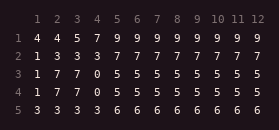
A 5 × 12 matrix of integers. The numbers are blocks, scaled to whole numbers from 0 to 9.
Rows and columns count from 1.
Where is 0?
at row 3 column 4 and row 4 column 4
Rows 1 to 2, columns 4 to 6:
7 9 9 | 3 7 7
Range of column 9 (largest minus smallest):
4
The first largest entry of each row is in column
5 5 2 2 5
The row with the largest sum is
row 1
